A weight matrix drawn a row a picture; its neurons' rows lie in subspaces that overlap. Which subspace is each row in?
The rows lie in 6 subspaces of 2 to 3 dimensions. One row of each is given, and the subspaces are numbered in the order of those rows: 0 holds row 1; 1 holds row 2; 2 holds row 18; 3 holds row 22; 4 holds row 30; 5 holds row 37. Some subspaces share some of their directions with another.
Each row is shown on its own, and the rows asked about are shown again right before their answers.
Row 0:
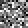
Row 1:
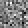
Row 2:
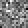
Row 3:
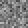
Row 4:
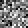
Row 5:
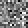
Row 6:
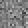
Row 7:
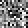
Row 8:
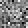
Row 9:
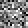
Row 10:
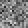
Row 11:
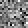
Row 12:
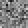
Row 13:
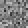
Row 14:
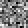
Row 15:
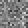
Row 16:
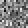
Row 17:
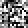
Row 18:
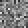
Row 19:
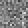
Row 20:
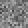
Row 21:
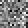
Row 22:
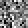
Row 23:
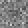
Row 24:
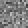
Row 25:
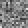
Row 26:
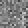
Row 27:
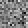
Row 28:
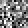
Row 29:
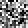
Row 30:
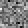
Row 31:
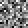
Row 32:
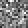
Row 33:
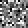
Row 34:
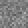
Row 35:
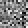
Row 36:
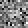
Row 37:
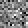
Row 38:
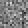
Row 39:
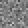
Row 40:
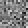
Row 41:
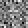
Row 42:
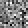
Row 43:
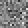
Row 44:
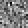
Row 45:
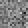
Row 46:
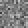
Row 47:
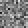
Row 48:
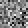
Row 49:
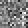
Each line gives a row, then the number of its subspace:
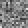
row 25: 1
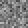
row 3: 5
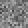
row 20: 4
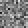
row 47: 2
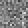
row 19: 0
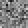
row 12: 1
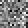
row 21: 0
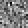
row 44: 0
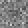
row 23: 2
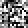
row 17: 4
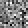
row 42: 0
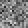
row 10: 4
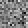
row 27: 1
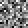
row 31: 5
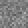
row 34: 3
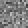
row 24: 2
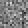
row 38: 0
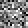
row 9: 5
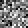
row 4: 5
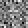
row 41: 3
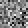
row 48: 3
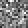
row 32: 1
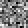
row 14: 4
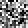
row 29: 1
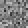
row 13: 2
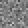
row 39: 1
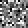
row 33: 1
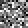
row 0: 5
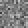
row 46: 2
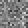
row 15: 0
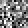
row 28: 3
